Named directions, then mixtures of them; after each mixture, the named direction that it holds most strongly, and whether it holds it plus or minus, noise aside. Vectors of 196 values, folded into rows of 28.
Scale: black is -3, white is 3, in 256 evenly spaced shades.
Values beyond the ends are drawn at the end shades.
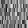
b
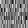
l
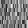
b, plus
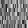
b, plus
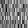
b, plus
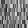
b, plus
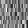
b, minus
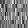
l, minus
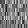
l, minus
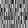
l, plus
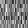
l, plus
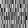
l, plus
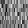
b, plus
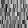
b, plus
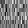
l, minus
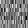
l, plus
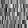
b, plus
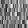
b, plus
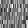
b, plus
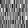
l, minus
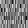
l, plus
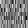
l, plus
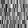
b, plus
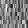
b, minus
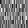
l, minus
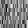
b, plus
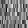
b, plus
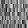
b, plus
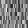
b, minus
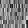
b, minus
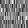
l, minus
